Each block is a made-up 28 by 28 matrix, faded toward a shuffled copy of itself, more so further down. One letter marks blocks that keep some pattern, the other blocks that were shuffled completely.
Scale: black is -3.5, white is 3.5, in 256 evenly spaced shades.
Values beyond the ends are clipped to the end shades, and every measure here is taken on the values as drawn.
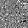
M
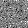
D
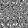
M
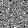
D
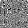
M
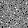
D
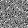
D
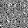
M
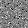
D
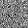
M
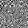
M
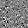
M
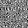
M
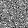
D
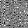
M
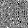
M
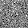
D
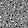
D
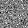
D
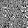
M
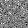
D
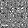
M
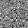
M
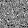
D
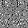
M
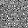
M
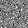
D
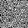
M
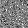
D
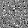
M
